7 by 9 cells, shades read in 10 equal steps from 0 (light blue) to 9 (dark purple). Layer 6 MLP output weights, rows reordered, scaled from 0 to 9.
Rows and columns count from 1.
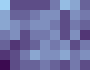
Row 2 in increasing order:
2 3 3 3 4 4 5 5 6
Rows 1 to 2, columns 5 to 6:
6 4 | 3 3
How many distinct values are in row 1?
6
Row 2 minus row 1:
2 -1 -1 -2 -3 -1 5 1 -1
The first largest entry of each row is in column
2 7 7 9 2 1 1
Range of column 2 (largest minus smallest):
4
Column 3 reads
6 5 4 6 6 4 5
